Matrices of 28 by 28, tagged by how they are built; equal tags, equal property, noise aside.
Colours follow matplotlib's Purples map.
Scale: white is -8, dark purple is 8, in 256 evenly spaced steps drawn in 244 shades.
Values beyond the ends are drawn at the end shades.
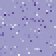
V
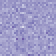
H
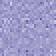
H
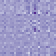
H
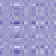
H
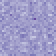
H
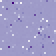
V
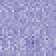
H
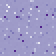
V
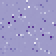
V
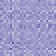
H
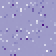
V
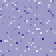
V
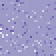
V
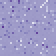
V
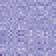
H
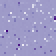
V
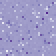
V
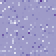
V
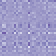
H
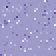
V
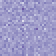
H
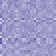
H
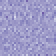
H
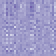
H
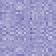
H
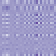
H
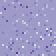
V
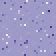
V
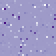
V
